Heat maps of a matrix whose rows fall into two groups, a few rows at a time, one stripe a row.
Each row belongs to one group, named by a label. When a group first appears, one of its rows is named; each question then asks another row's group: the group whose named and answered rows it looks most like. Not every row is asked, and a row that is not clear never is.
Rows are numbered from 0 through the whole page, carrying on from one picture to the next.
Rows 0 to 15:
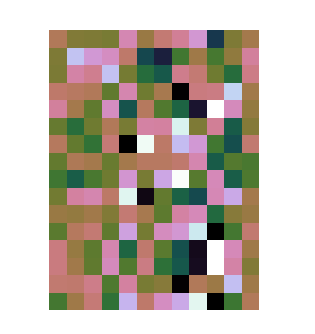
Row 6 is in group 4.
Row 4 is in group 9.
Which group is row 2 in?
4
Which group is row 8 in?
4
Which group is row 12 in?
9
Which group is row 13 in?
9
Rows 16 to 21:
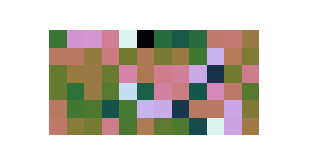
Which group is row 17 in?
9
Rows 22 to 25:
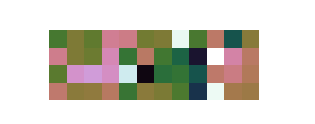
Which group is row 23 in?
9
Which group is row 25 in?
9
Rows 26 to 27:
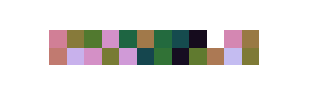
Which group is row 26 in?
9
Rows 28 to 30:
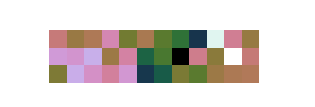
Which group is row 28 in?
9
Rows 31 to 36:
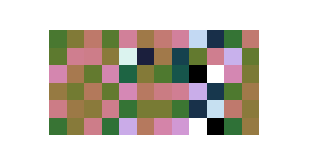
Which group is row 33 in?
9
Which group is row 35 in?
9
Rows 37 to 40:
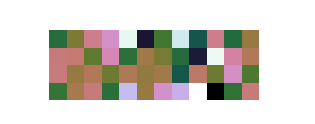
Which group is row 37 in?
4
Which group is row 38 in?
9
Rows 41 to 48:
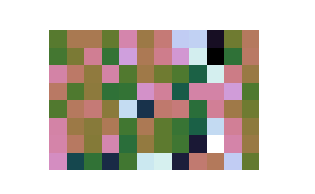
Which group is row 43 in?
9
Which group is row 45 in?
4
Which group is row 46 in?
9
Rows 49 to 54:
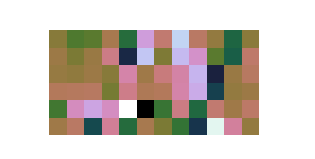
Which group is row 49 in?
4
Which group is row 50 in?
4
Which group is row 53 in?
4
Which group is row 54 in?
9
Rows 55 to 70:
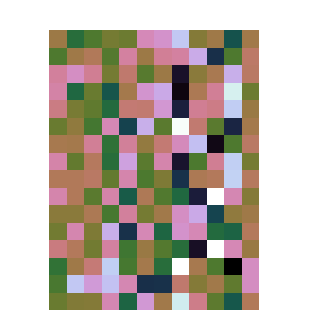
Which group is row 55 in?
4
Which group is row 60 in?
4
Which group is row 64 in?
9
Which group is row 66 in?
4
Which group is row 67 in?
9
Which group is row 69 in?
4
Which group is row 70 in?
4
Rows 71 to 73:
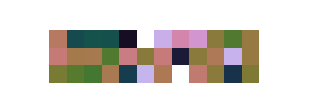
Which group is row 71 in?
4
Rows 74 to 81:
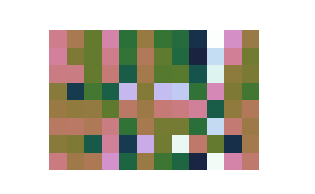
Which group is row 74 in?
9
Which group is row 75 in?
9
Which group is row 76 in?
9
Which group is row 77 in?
4
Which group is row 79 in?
9
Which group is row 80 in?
4
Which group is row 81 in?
9
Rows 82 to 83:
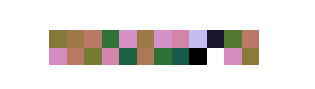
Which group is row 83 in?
9
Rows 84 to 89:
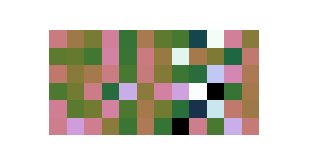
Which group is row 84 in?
9
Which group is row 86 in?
9
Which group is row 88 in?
9
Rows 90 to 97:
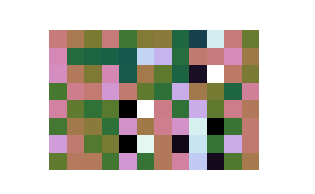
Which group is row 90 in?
9
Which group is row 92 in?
9
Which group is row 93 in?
4
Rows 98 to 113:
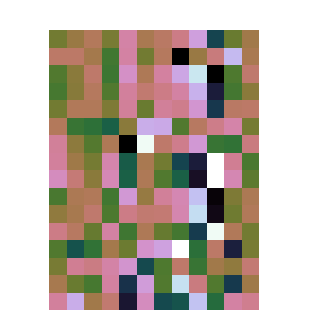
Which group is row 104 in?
4
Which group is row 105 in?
9
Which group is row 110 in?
4
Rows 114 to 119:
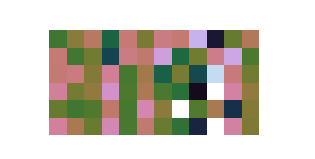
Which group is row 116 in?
9
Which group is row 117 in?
9
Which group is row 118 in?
4
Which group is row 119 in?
9
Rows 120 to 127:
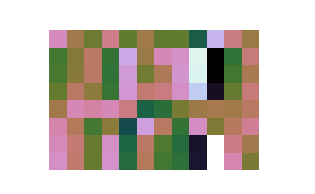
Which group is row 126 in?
9
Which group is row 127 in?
9
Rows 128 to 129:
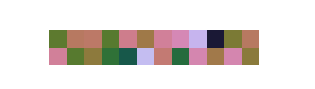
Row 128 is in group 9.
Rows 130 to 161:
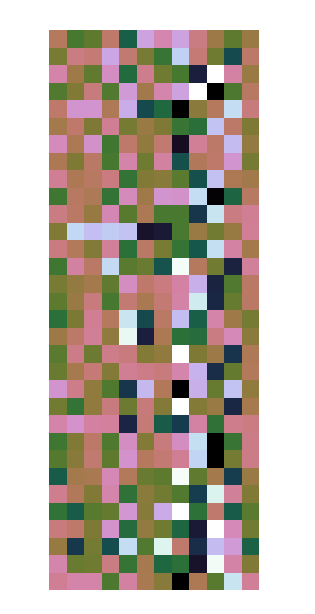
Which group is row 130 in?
4
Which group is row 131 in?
4
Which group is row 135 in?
9
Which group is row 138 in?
9
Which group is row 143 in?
4
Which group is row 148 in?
4
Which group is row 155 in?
4
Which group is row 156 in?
9
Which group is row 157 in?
4
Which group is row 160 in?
9
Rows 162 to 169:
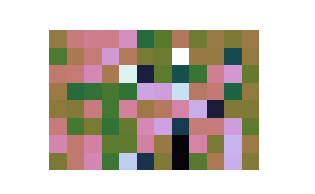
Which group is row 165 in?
4
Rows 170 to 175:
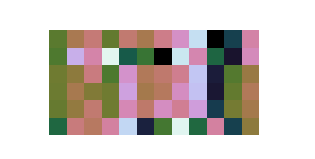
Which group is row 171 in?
4
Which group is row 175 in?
4
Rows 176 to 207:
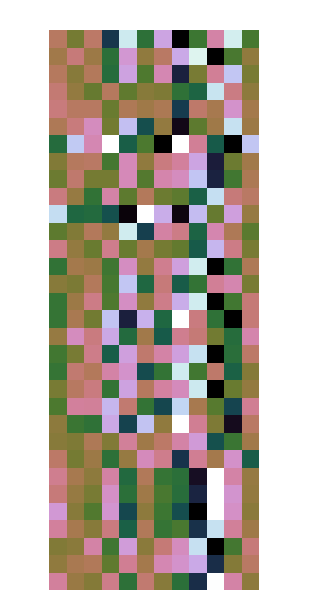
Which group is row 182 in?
4
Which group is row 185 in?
9
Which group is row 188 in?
9
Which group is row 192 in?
4
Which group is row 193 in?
4
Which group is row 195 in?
4
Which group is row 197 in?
4
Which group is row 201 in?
9
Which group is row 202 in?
9
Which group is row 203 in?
9
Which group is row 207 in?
9
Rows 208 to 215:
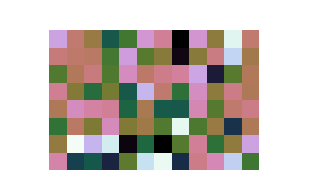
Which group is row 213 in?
4
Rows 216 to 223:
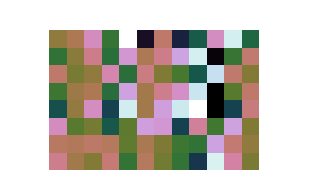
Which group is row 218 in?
9
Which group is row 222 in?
9
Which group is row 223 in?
9
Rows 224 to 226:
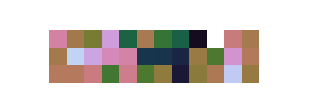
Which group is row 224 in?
9
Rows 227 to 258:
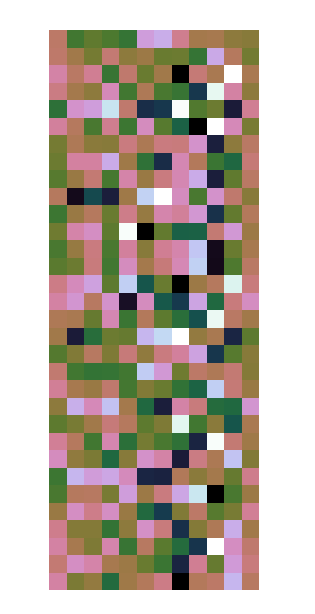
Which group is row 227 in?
4
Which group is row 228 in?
9
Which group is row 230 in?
9
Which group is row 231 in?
4
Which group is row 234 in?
4
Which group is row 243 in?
9
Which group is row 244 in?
4
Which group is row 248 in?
4
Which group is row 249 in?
4
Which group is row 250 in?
9
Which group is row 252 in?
4
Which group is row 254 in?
4
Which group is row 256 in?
9
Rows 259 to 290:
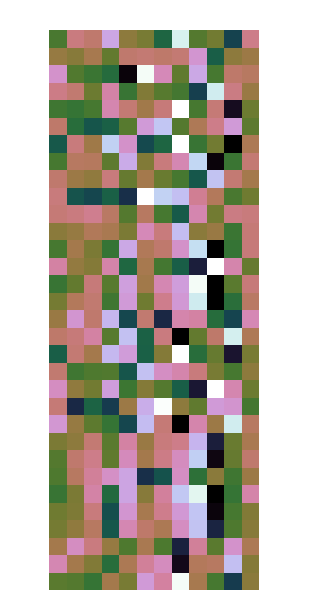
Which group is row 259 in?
4
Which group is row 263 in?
4
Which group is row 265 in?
4
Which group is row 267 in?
9
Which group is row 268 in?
4
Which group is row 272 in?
9
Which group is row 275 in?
4
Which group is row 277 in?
4
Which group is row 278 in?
4
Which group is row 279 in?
9
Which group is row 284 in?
4
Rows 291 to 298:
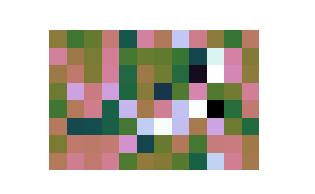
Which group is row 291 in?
4
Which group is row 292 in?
9
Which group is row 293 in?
9
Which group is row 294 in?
4
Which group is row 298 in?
9
